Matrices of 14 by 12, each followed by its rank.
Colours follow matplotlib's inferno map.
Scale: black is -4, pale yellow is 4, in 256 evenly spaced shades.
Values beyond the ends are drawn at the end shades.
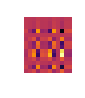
one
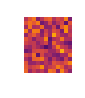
full rank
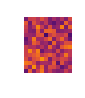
full rank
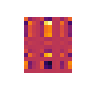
one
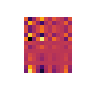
one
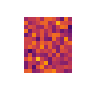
full rank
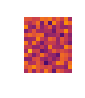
full rank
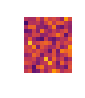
full rank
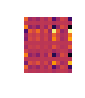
one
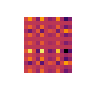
one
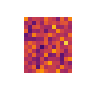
full rank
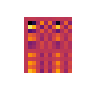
one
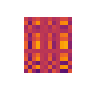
one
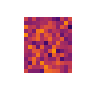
full rank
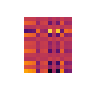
one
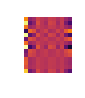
one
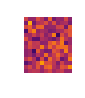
full rank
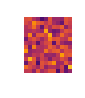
full rank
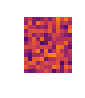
full rank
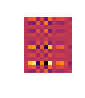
one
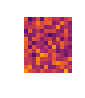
full rank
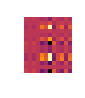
one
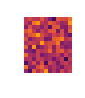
full rank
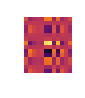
one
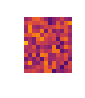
full rank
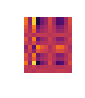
one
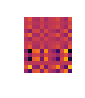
one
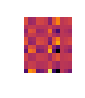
one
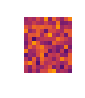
full rank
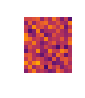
full rank
